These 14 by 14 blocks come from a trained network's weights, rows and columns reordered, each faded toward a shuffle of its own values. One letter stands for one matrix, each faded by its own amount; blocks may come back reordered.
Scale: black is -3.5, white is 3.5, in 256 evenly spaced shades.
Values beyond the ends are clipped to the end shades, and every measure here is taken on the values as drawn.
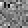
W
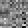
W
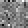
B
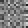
W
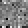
B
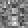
W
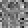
W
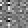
W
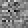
W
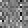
W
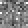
B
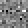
B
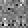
B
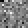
B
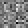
W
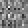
W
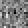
B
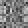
W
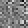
W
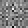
W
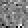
B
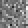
B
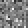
B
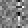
W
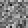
B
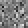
W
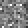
B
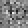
B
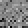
B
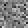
W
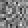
W
